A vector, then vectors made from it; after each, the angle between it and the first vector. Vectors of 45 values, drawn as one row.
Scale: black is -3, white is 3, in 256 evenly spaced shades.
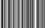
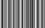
nearly parallel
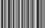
nearly parallel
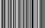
partly aligned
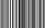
orthogonal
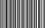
orthogonal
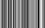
partly aligned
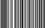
orthogonal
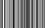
partly aligned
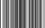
partly opposed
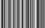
nearly parallel
